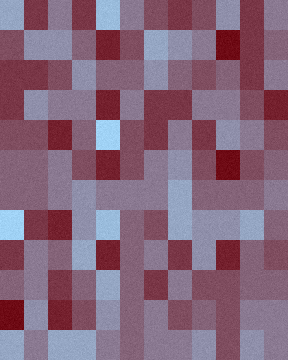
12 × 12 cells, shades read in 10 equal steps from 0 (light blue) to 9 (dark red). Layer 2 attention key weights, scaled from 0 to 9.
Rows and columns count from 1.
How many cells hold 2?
10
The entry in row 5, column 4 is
5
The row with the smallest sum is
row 12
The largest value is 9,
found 3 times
